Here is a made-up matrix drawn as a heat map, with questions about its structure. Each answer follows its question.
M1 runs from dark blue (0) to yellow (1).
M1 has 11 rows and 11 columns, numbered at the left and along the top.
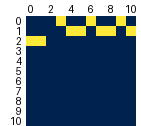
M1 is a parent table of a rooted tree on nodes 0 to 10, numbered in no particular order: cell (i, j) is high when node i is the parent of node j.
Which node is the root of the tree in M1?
2
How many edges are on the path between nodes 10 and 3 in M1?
4
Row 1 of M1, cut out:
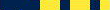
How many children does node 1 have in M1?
5
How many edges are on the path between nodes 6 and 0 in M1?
1
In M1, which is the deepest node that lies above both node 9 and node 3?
0
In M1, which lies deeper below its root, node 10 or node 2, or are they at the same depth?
node 10
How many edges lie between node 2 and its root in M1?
0
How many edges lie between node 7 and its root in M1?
2
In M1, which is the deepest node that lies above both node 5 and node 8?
1
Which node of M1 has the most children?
1
